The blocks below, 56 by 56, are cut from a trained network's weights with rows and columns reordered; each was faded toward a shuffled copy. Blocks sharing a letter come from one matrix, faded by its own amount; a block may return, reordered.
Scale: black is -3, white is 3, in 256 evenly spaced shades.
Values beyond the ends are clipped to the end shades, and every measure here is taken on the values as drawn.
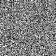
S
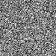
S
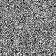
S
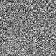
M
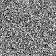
S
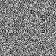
M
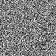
S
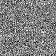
S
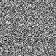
M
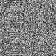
M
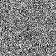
S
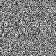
M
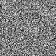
M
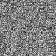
M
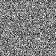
S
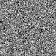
S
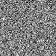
S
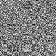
M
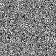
S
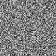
M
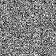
S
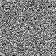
S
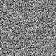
S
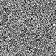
S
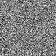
S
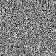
S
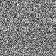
M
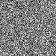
S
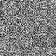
M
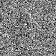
S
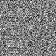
M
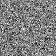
S
